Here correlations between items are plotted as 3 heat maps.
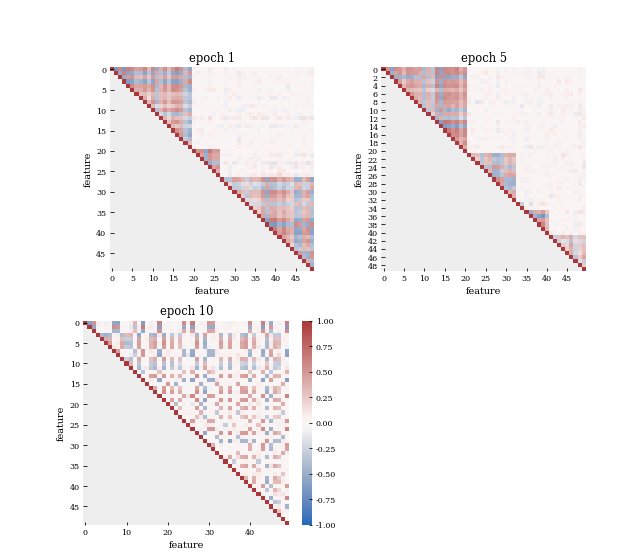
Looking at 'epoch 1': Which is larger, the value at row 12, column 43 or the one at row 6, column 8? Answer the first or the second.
the second
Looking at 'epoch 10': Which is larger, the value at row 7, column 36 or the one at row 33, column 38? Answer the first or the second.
the second
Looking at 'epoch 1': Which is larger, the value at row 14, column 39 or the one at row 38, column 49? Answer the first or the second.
the second
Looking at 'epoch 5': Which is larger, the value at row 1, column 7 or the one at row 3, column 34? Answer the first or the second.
the first
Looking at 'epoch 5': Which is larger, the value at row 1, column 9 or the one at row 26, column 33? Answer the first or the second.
the first
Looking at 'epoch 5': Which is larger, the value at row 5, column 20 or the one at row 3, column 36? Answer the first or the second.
the first
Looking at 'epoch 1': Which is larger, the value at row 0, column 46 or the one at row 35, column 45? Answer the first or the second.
the first
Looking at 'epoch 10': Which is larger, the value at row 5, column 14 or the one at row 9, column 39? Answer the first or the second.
the second
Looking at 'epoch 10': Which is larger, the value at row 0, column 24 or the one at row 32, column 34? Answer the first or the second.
the first
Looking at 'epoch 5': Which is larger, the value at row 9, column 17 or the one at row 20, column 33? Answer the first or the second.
the first
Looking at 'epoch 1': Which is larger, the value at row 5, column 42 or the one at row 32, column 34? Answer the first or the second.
the second
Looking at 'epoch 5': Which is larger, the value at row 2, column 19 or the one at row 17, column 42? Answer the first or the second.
the second
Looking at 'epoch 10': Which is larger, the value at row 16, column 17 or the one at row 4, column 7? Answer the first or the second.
the first
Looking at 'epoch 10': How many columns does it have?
50
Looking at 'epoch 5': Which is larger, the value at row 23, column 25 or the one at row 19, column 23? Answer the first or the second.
the first
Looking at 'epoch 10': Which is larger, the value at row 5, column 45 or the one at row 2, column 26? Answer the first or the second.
the second
